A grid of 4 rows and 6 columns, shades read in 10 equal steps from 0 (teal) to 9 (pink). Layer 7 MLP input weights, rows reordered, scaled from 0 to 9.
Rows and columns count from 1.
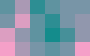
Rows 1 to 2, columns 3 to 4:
1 3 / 3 1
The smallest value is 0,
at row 3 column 4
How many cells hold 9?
2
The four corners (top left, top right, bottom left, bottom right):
3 4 9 9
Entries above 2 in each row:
5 5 4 6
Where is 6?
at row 1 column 2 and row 4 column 2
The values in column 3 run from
1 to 4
